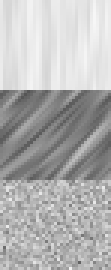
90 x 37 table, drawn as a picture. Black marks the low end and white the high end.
It is made of 3 by 1 panels. Panel 1,1: very high, streaked downward, faint in contrast. Panel 2,1: middling, slanting up to the right. Panel 3,1: high, fine-grained.
